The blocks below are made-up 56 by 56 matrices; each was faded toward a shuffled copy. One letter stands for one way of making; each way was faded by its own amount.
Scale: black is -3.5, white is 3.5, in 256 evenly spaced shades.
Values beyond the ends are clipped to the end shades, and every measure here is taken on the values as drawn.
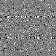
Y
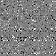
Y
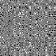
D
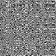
D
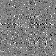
Y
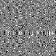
D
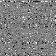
Y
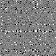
Y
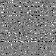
Y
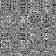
D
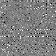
Y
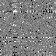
Y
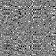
D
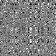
D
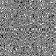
D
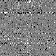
Y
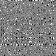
Y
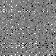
Y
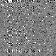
Y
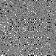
Y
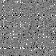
Y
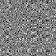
D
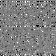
Y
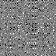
D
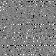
Y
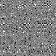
D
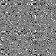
Y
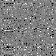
Y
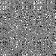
Y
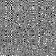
D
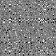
Y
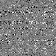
Y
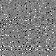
Y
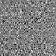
D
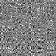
D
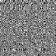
D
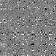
Y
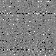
Y
